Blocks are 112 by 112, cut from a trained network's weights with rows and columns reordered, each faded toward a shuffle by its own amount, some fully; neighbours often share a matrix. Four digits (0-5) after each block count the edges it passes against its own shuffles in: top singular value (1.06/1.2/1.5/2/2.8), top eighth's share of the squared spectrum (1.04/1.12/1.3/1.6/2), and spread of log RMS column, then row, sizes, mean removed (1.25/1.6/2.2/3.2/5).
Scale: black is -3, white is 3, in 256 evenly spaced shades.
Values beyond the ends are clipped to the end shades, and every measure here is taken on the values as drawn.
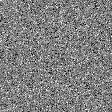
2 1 0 0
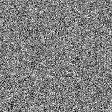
3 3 1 1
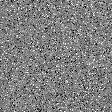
0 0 0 0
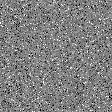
0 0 0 0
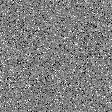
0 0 0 0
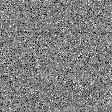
0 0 0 0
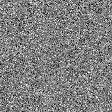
2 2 1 1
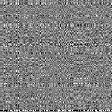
4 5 3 4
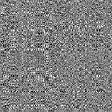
4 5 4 3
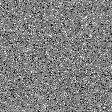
0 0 0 0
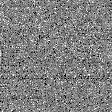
2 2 1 0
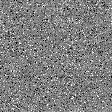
1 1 1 0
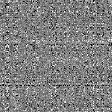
3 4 3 2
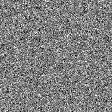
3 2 0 0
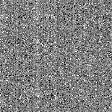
3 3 1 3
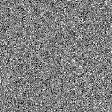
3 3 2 1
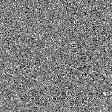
3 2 1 1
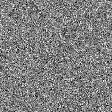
3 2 1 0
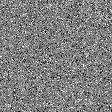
1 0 0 0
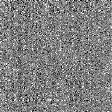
3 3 1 3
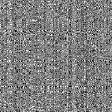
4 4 2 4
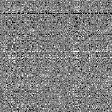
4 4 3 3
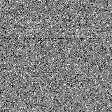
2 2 0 0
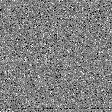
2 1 0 0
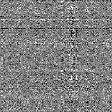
4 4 4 3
